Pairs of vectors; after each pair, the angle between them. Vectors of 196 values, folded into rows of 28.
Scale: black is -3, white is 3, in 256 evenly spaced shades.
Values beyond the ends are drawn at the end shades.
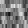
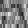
nearly opposite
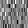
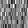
nearly parallel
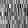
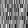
partly aligned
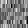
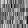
nearly parallel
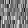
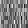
partly opposed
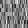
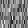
orthogonal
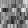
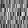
orthogonal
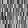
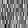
nearly parallel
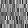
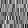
nearly parallel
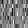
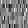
orthogonal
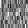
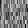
nearly opposite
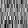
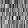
orthogonal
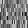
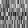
partly aligned
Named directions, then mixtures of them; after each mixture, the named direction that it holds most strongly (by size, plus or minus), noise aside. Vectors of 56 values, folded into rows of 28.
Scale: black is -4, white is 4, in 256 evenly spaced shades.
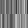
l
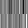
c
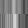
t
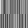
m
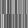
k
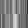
t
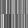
k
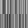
k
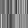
l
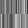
l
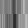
t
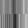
t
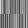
m
